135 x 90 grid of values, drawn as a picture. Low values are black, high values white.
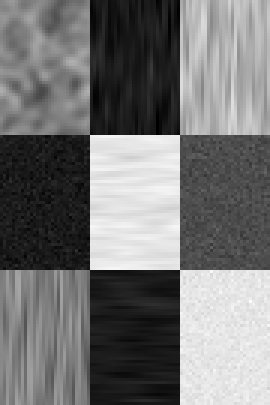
The table splits into 3 rows of 3 panels. Panel 1,1: middling, blotchy. Panel 1,2: very low, streaked downward, faint in contrast. Panel 1,3: high, streaked downward. Panel 2,1: very low, fine-grained, faint in contrast. Panel 2,2: very high, streaked across, faint in contrast. Panel 2,3: low, fine-grained, faint in contrast. Panel 3,1: middling, streaked downward. Panel 3,2: very low, streaked across, faint in contrast. Panel 3,3: very high, fine-grained, faint in contrast.
